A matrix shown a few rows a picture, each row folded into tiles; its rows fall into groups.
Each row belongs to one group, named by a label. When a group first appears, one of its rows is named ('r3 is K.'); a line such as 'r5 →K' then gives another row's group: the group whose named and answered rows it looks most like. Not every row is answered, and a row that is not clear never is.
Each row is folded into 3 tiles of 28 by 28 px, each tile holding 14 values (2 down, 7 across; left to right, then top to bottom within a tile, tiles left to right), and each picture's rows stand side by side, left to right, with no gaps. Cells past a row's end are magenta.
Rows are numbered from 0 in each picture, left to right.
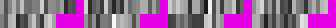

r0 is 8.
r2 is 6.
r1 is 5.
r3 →6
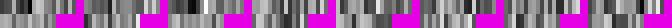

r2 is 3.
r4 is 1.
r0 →3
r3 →6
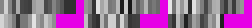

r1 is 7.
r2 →6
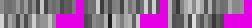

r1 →5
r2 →7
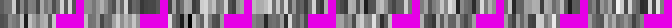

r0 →5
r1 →8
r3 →6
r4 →1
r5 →7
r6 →8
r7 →7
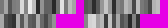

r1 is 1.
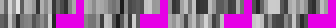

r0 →6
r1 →6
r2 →1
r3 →1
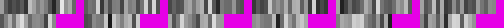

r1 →5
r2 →8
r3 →8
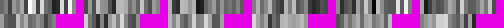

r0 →7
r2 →1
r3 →8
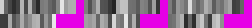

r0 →5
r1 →3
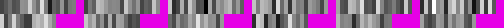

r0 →8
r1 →1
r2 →5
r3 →6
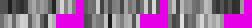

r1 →5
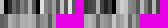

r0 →5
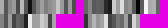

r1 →3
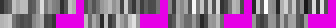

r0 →1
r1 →8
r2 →6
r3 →7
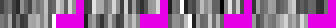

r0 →5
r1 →6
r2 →3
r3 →8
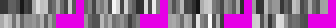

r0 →3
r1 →7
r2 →3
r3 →1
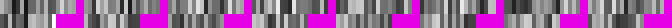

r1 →7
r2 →7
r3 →1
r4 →1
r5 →1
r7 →6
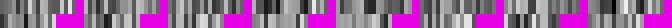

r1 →5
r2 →8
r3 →3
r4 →1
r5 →8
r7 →3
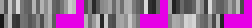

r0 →6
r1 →8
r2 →3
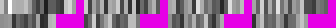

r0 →6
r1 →6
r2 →7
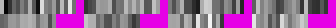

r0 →5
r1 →1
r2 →3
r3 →8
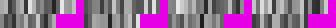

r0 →7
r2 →6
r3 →6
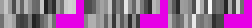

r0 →6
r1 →1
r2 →7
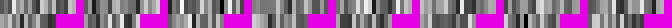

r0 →1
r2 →3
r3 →1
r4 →7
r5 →6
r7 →1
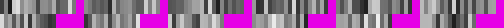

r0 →1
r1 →5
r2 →8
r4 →3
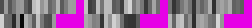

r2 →8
